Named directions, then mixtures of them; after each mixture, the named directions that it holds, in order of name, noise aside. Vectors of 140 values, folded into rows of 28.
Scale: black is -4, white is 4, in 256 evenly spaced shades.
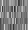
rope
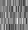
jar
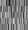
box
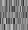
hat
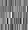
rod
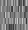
jar, rope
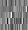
rod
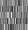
rod, rope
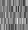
jar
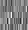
rod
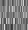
hat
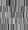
box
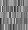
rope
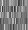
rope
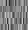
box, rod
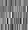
rod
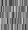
rod, rope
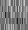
box, jar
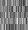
jar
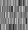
jar, rope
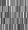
box, hat
